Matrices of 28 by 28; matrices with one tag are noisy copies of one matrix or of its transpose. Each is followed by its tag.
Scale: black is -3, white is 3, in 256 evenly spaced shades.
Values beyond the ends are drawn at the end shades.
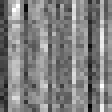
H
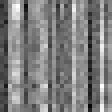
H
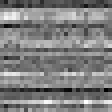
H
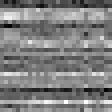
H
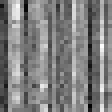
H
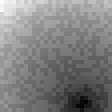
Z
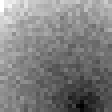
Z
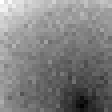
Z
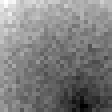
Z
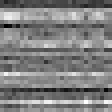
H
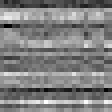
H
